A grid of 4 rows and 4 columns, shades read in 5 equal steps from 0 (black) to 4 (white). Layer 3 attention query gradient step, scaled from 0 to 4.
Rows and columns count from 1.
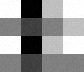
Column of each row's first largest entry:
1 4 1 1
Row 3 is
4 0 3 4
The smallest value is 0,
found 2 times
